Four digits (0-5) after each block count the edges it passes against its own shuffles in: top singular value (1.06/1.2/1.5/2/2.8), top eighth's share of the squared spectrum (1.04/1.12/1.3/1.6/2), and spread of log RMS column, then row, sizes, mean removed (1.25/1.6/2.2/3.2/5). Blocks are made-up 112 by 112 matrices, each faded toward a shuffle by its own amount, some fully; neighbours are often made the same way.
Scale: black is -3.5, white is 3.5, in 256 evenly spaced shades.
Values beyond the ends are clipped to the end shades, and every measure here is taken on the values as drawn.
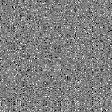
4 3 2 2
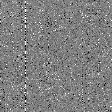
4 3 2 0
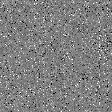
2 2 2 0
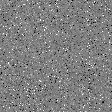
1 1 1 0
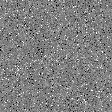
2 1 1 0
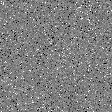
1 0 0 0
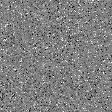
2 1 1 0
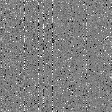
4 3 3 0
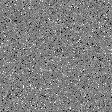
1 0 0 0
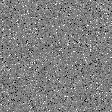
2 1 1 0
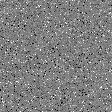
0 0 0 0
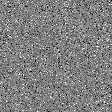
2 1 0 0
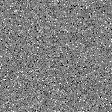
2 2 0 0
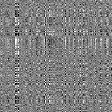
5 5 4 3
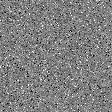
1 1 0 0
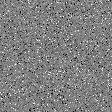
0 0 0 0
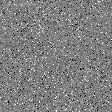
0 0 0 0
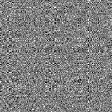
5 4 3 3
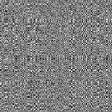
5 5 4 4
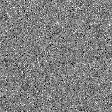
3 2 1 1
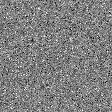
1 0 0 0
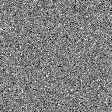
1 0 0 0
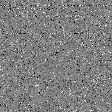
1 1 0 2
